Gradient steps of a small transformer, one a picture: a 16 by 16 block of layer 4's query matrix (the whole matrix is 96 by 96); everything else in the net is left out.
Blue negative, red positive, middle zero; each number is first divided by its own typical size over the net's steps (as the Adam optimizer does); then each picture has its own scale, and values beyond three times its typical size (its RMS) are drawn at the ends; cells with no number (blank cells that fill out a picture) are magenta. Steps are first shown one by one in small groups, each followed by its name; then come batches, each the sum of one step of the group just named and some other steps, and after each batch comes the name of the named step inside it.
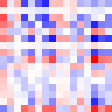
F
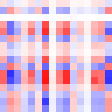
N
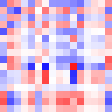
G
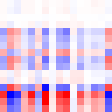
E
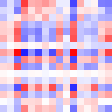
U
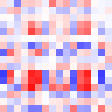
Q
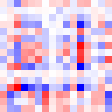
E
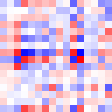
U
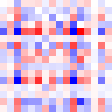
N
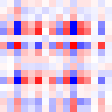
N
